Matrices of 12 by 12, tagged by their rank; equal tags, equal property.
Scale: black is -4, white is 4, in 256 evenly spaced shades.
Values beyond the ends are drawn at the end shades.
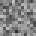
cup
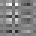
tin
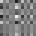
tin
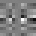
tin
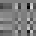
tin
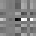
tin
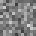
cup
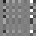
tin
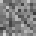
cup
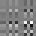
tin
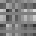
tin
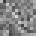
cup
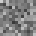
cup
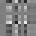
tin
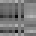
tin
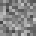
cup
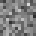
cup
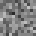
cup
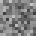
cup
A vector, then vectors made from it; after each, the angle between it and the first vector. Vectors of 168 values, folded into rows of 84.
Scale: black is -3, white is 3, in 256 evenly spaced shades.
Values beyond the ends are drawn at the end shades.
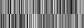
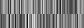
nearly parallel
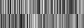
nearly parallel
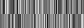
orthogonal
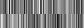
partly opposed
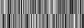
partly aligned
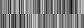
nearly parallel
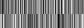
partly opposed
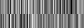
nearly parallel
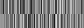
partly opposed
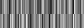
orthogonal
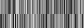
partly aligned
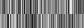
partly opposed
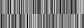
nearly parallel
